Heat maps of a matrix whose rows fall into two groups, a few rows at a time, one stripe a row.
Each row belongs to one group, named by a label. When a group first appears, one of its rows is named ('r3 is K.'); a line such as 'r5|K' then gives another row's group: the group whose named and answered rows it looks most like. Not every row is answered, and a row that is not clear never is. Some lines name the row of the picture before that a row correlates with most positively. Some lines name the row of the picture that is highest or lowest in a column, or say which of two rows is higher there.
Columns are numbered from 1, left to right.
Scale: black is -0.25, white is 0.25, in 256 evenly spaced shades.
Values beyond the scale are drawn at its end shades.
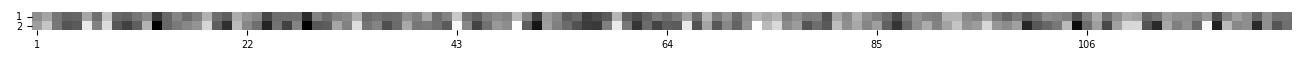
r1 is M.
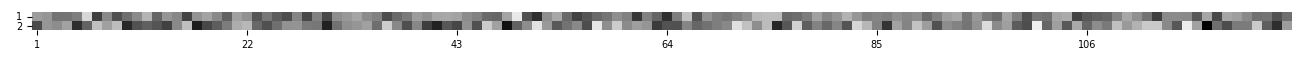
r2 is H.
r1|M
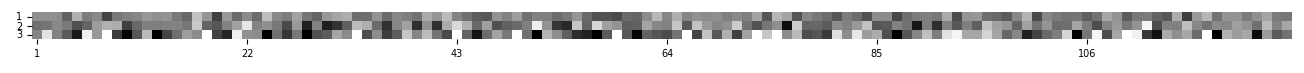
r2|H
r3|M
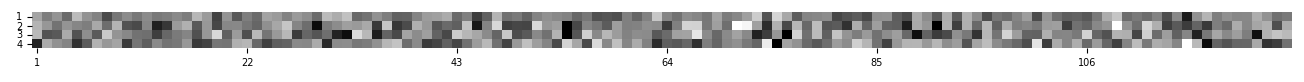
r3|H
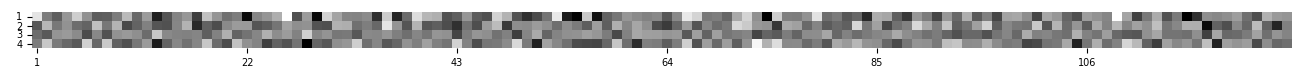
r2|H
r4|M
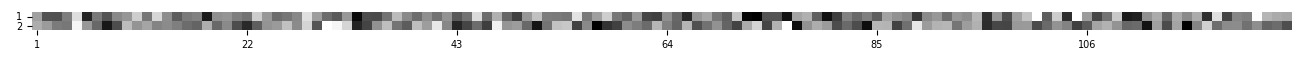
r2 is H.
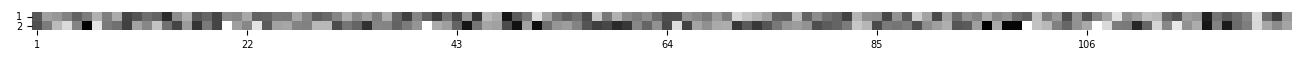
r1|H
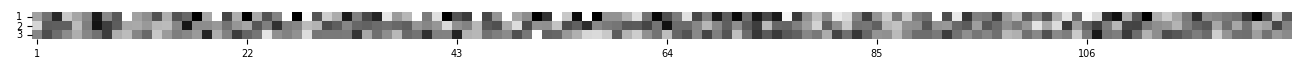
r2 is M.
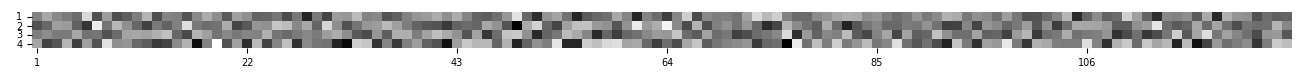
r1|M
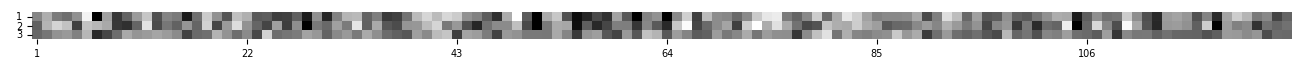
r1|M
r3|M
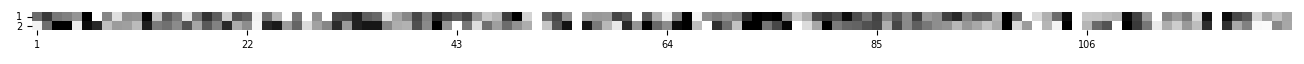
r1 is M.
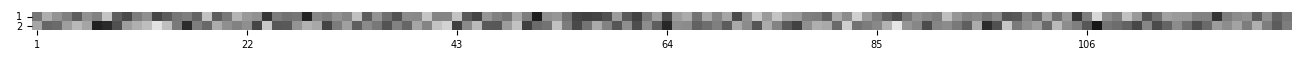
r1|M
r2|M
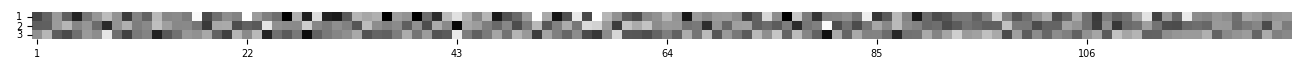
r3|M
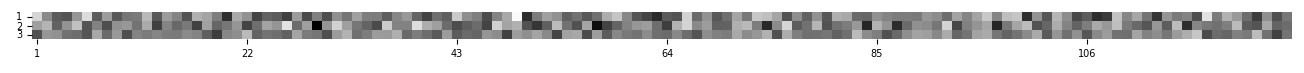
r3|H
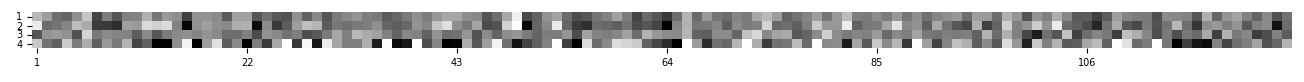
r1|M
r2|M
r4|H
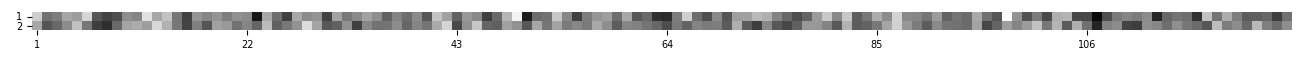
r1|M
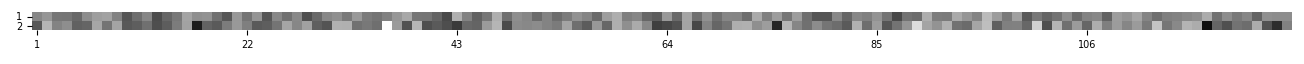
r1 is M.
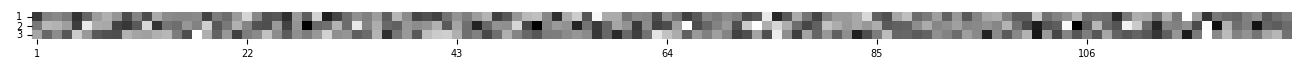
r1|H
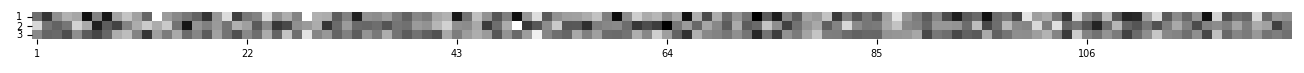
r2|M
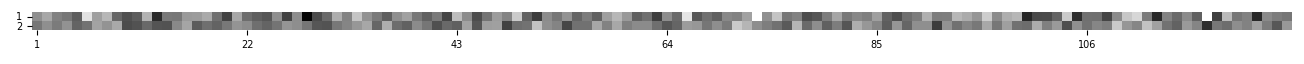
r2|H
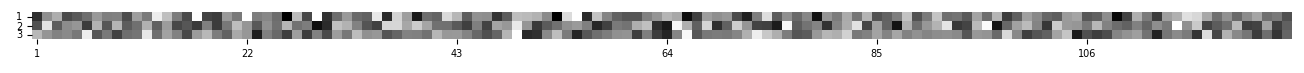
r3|M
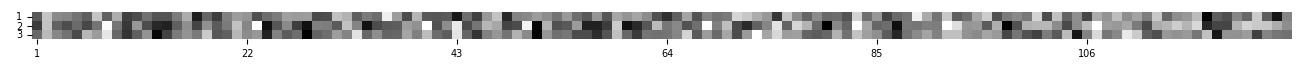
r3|M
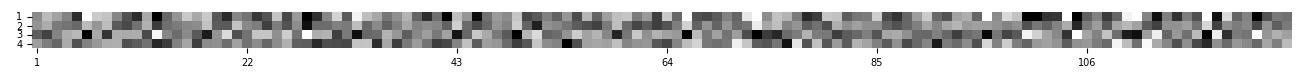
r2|M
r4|H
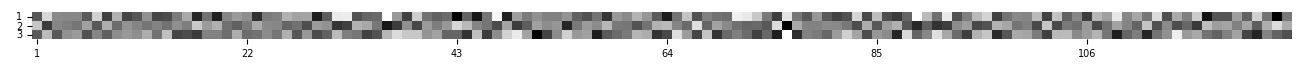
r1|H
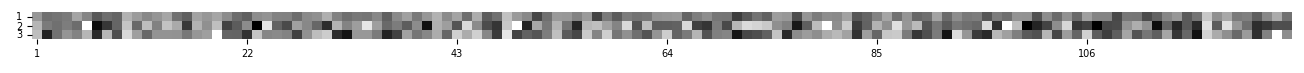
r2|M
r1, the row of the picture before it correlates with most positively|3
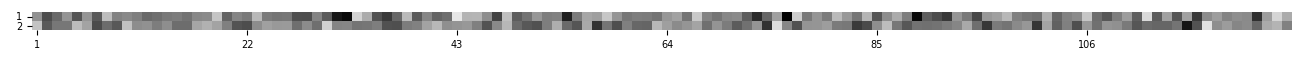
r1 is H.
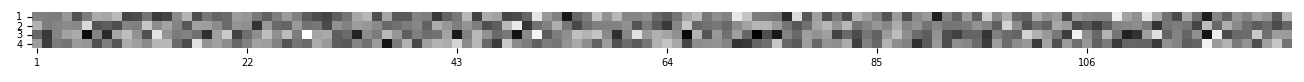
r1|H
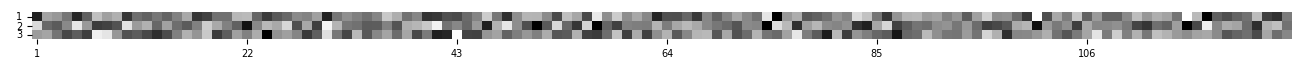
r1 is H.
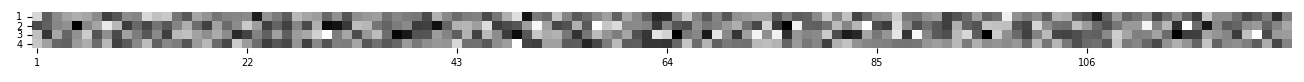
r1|M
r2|H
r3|H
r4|M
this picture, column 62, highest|2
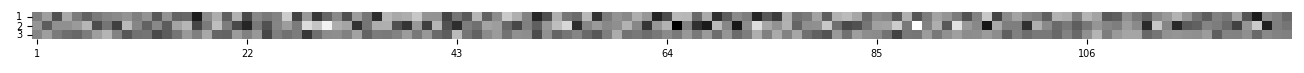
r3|M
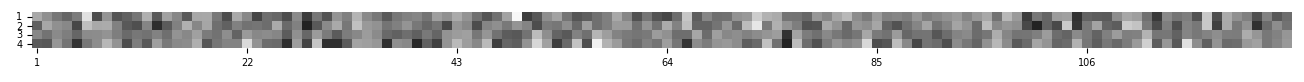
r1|M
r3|H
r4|H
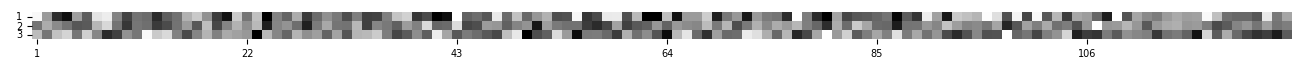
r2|M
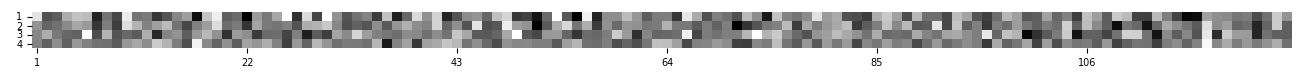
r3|M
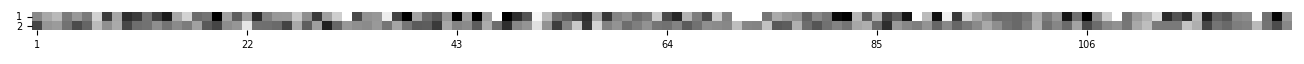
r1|H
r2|H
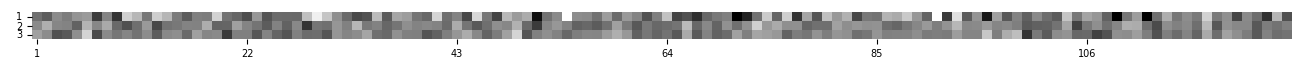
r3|M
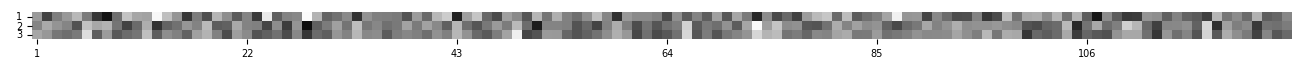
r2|M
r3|M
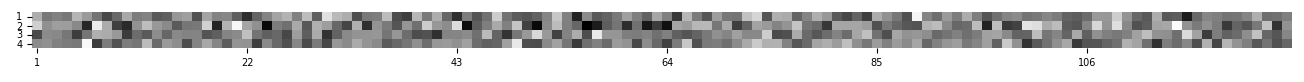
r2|M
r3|H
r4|M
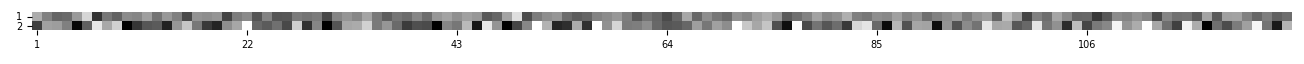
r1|M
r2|H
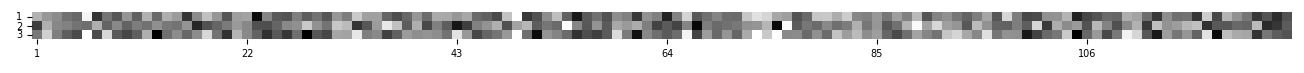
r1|M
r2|H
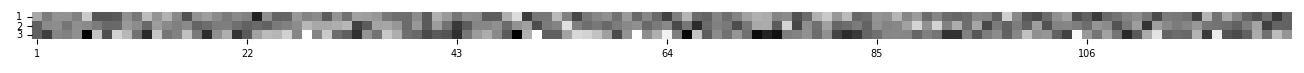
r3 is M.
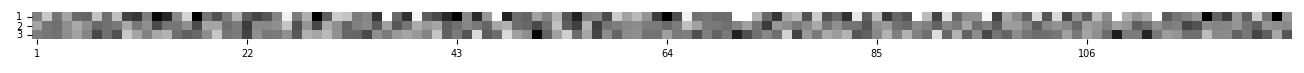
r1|H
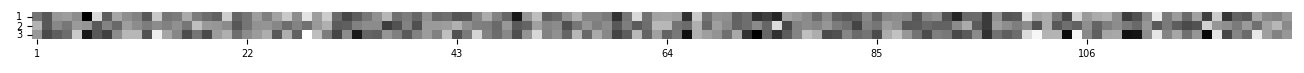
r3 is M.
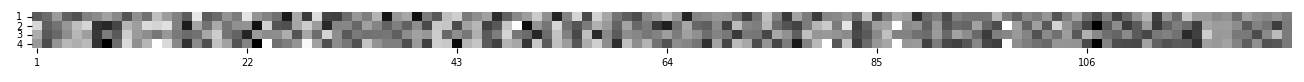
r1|H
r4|M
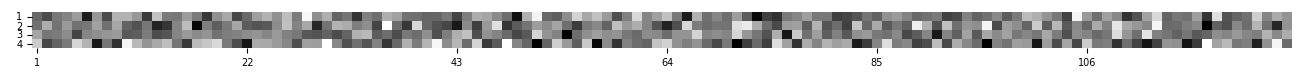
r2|H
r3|H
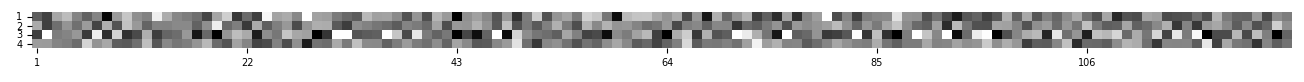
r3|H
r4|M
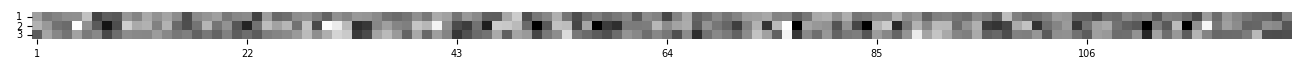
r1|M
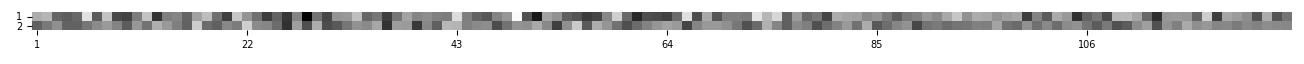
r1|M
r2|H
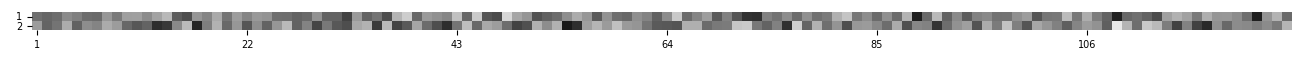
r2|H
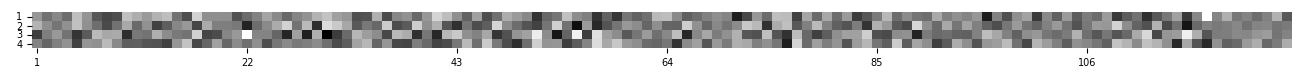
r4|H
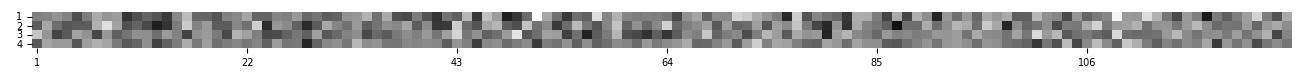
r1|H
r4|M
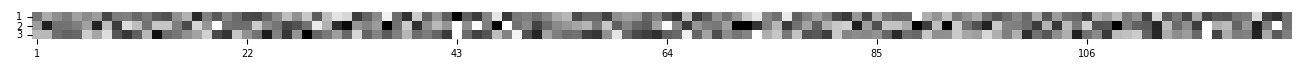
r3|M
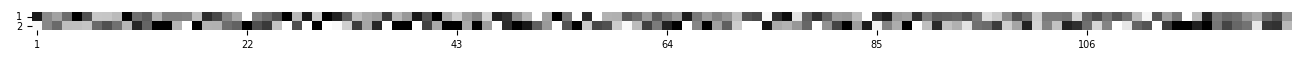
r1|H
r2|H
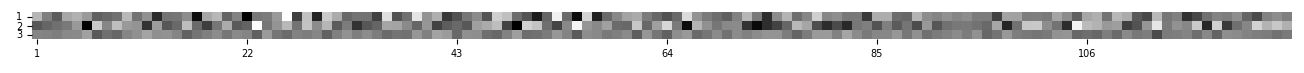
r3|M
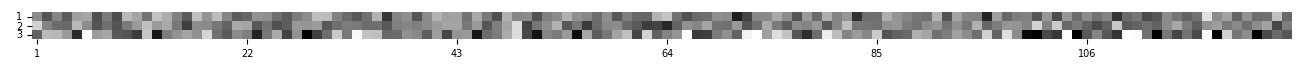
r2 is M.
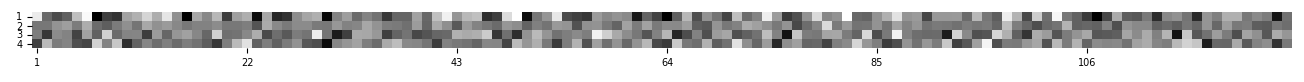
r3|H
